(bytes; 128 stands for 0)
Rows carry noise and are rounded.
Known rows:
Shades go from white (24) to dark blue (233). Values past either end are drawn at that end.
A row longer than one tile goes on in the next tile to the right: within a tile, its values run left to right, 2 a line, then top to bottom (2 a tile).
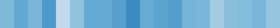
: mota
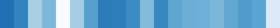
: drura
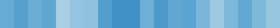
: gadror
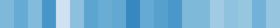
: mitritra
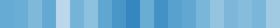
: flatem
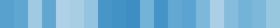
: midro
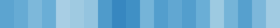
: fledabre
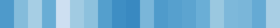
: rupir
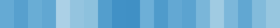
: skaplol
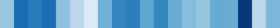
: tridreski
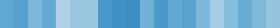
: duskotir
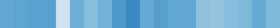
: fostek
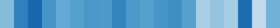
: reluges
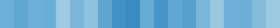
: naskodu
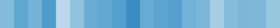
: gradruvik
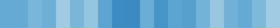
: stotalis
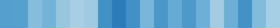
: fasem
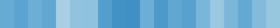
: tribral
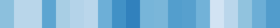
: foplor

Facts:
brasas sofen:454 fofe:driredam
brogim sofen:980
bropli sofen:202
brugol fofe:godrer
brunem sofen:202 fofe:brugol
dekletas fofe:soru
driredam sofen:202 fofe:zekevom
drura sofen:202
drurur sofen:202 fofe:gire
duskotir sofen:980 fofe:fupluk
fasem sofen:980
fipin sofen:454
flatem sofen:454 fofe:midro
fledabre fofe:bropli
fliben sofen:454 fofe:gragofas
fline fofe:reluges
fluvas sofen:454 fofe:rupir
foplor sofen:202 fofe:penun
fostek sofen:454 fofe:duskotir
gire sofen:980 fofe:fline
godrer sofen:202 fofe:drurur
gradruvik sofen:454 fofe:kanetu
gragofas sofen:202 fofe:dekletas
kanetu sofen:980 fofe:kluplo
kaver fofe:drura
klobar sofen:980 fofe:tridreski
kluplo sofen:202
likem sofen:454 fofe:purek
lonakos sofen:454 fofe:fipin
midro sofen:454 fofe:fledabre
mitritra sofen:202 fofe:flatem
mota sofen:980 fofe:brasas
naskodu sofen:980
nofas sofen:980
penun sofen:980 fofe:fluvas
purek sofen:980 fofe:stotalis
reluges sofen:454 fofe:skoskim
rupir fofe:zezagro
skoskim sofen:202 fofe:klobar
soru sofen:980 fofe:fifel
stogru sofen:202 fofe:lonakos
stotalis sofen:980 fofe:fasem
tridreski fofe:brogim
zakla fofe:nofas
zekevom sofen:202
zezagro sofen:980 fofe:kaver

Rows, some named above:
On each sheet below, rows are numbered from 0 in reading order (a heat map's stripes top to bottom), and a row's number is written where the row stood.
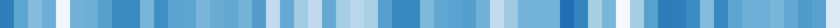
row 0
zezagro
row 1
fluvas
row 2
drura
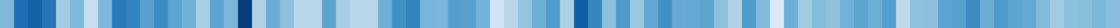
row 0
klobar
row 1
foplor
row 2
godrer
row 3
zakla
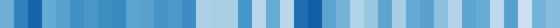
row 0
fline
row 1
brunem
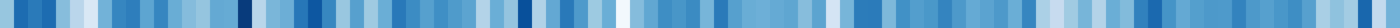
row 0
tridreski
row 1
skoskim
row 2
kaver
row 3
gire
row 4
reluges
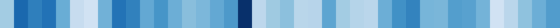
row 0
brogim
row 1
foplor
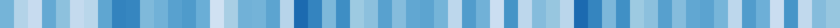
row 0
penun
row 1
brugol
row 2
brugol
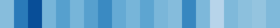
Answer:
drurur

